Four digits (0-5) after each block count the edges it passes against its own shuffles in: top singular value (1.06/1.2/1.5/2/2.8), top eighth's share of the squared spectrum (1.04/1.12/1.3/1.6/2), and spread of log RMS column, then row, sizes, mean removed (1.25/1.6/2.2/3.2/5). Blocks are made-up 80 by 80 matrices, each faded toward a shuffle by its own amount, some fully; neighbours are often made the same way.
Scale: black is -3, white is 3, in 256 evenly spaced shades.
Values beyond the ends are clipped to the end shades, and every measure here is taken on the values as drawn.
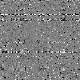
4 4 1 3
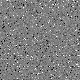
2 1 0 0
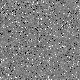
2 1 0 0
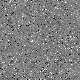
2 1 0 0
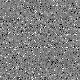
3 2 1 1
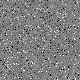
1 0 0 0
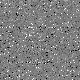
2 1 0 1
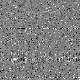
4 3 1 2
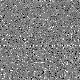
3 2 0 1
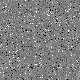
2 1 0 0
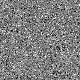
0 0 0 1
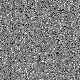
0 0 0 0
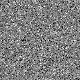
0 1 0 1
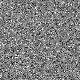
0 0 0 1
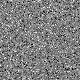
0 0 0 0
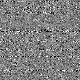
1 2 0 3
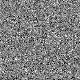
0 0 0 2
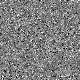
1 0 0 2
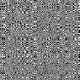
5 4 3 3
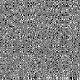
4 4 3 2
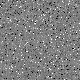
0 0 0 0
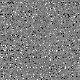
2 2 2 2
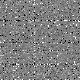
2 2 2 2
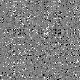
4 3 2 2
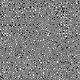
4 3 1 2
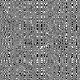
5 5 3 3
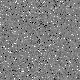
2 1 0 0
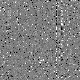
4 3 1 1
